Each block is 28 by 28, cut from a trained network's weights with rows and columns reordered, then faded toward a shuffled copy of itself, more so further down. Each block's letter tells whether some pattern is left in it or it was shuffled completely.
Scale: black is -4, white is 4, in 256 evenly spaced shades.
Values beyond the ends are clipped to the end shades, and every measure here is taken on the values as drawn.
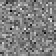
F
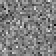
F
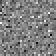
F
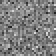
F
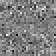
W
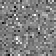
F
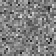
F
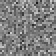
F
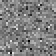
F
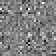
W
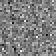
F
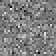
W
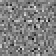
W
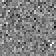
F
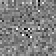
W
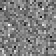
F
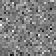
F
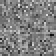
F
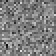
F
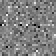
W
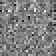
W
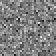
F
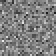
F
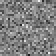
F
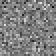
F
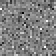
F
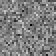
F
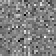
W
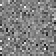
W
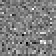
W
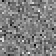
F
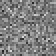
F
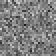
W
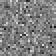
F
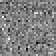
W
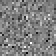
W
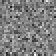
W
